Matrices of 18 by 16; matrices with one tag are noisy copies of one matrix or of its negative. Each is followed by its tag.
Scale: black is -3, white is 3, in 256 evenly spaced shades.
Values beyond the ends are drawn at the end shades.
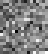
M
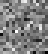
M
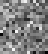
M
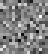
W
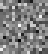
W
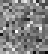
M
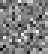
W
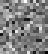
M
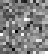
M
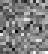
M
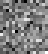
M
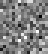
W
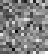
M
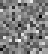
W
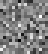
W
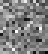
M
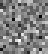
W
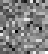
M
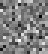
W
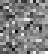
M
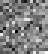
M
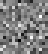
W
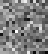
M
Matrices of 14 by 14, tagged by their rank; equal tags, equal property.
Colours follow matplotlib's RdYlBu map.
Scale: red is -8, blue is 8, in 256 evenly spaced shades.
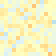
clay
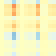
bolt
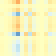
bolt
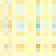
bolt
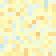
clay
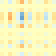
bolt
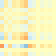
bolt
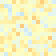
clay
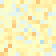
clay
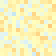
clay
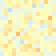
clay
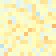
clay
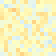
clay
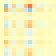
bolt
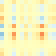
bolt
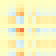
bolt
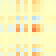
bolt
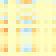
bolt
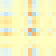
bolt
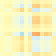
bolt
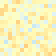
clay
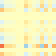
bolt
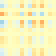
bolt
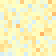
clay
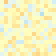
clay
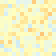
clay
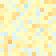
clay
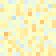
clay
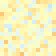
clay
